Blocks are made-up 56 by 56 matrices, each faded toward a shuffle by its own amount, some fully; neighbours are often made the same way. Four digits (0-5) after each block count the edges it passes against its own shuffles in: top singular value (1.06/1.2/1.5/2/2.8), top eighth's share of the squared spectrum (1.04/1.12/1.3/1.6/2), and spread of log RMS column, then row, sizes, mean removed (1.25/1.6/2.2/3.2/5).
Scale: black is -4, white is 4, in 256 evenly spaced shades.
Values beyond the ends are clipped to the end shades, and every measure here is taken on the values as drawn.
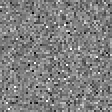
1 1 0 0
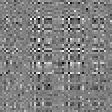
5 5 3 3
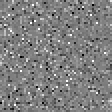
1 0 0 0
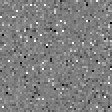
0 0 0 0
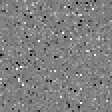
0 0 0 0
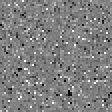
0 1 0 0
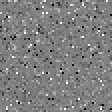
0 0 0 0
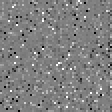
1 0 0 0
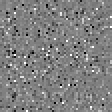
3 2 1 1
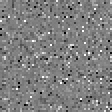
3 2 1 0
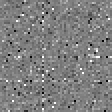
3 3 1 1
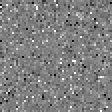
1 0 0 0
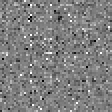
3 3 1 1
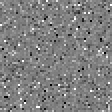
0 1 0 0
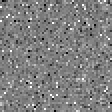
1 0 0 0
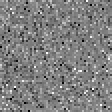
1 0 0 0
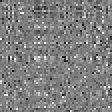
4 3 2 2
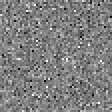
0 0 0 0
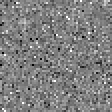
0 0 0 0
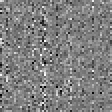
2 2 3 0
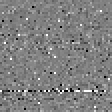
3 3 0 2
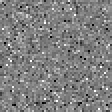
0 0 0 0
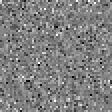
0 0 0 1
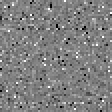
1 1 0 1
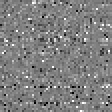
4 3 1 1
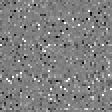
3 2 0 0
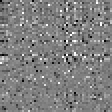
4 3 2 2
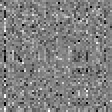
4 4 3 1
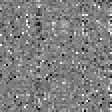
3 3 2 0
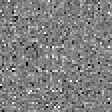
3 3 1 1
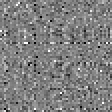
4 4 1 2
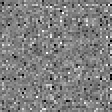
4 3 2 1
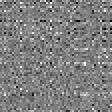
4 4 2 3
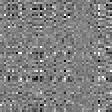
5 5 3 3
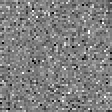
3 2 1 0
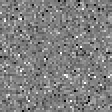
2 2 0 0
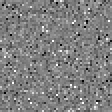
1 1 0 0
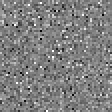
3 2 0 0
